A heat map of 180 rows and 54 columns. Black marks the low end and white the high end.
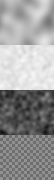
It is made of 4 by 1 panels. Panel 1,1: high, smooth. Panel 2,1: very high, blotchy, faint in contrast. Panel 3,1: low, blotchy. Panel 4,1: middling, checkered.
